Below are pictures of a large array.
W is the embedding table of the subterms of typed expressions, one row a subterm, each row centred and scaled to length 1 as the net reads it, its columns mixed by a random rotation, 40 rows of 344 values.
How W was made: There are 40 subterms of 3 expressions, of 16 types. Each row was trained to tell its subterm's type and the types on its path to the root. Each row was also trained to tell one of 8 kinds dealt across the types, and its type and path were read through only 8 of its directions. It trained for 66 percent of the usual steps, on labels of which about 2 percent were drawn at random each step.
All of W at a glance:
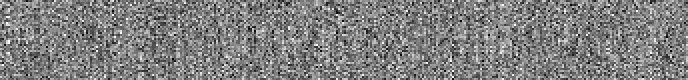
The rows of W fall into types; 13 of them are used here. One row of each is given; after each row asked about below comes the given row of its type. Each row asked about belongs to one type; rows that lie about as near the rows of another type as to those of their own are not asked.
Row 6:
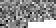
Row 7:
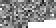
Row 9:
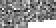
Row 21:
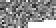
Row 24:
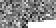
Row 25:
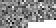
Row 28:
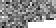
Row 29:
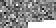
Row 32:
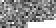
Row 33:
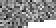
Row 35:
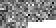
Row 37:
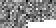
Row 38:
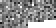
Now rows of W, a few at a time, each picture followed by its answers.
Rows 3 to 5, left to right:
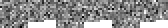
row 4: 25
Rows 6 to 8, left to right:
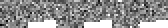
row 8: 37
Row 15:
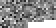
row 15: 21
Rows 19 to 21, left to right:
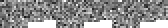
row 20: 21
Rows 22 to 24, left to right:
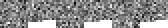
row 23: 25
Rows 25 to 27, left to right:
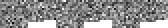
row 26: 21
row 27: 7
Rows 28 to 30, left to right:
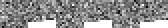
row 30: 37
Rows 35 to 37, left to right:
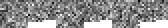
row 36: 28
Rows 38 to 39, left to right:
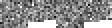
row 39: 28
